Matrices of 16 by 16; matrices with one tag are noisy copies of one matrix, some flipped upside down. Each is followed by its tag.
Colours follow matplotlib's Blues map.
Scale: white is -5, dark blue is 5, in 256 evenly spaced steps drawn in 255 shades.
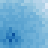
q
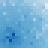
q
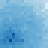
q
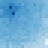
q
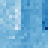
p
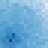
q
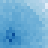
q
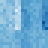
p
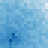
q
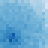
q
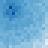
q
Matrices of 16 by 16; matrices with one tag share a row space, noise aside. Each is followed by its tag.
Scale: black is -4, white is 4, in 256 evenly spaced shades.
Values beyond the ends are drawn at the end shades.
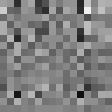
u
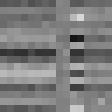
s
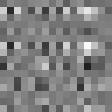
u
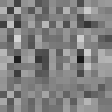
u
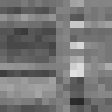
s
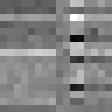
s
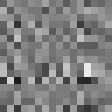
u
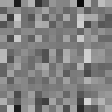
u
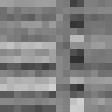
s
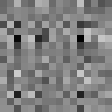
u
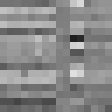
s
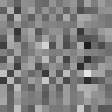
u
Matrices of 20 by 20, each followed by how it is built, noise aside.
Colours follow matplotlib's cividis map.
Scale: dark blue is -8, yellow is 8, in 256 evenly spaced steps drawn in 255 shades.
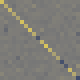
diagonal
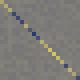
diagonal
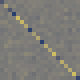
diagonal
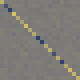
diagonal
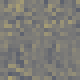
low rank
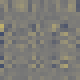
low rank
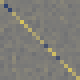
diagonal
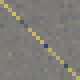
diagonal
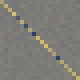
diagonal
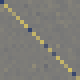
diagonal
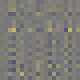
low rank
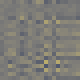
low rank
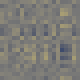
low rank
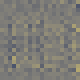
low rank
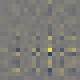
low rank
